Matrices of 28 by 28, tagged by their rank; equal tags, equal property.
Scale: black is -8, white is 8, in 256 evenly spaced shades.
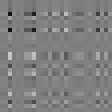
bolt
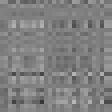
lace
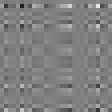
bolt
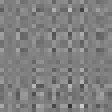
lace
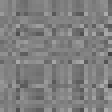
lace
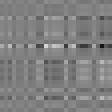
bolt
